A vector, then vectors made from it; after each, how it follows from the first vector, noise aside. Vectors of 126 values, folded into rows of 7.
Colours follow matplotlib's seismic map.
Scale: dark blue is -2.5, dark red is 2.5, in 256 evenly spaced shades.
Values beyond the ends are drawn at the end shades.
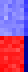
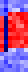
wrapped around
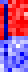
wrapped around
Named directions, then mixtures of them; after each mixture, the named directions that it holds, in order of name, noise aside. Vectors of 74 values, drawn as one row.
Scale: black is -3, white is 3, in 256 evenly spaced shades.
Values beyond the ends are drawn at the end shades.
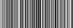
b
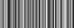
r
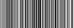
b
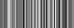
b, r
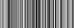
b, r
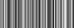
r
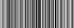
b, r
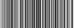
b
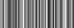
r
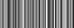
r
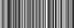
r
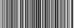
b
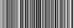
b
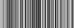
b, r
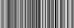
b, r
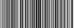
b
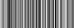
b, r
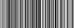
b, r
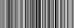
b, r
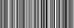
b, r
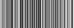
b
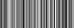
b, r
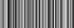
r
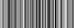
b, r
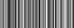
r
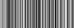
b, r
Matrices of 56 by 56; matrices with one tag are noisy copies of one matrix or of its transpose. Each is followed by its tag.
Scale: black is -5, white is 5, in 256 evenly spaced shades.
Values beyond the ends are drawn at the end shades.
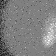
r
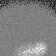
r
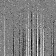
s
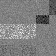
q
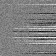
s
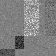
q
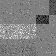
q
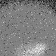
r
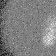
r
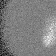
r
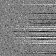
s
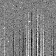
s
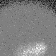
r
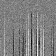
s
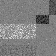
q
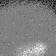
r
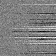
s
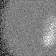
r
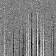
s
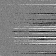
s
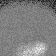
r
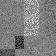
q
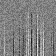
s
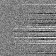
s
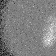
r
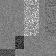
q
